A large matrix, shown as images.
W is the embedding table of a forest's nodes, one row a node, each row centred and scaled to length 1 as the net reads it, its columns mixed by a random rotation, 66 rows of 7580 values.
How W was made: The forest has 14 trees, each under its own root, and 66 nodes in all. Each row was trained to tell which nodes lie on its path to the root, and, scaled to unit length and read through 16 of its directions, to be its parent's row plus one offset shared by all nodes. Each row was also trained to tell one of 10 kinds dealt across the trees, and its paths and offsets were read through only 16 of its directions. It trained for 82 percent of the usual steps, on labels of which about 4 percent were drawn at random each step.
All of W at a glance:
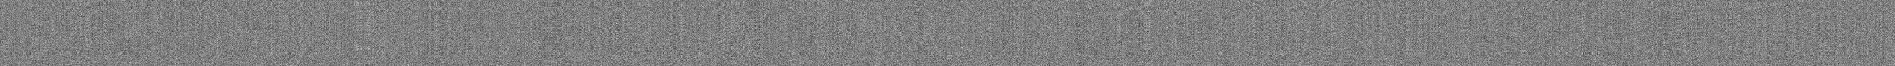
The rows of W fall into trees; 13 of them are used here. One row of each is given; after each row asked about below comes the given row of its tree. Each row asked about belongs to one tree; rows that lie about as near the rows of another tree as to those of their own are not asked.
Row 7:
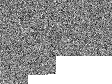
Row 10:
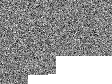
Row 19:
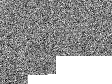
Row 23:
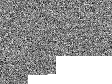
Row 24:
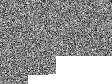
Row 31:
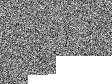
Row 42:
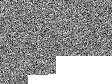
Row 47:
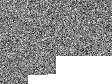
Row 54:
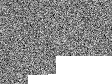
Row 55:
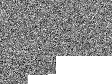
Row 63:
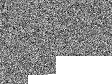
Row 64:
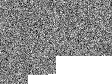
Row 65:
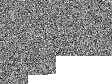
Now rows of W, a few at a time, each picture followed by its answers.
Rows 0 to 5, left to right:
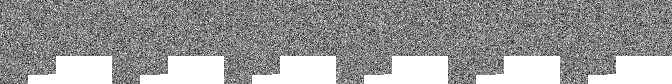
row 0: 65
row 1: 47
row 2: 63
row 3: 63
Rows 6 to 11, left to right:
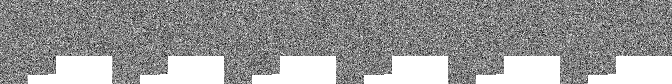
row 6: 55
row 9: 19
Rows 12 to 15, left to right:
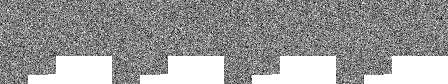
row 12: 7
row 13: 47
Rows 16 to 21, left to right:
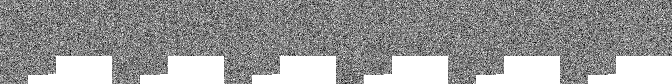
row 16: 24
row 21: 54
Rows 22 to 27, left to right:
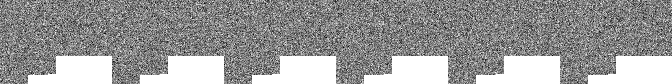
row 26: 63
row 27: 47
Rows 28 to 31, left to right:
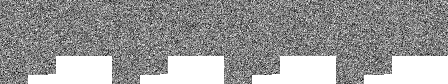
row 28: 10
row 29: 63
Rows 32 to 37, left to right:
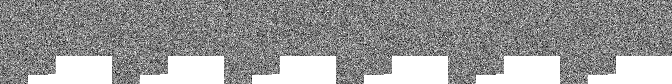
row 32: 65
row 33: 10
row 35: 65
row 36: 24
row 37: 55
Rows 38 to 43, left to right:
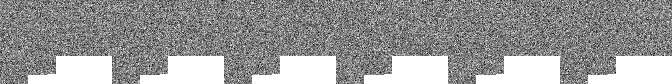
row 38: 23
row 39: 24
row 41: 31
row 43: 64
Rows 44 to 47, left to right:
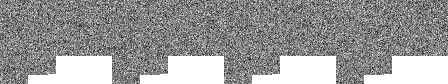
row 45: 42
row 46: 63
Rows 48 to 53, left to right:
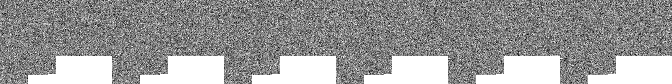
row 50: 54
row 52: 23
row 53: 23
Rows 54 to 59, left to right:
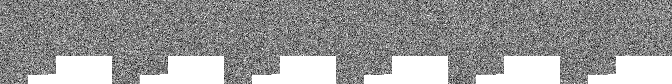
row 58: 19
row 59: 64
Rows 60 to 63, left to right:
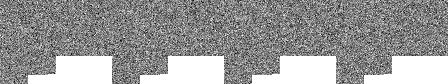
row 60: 7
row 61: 47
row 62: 65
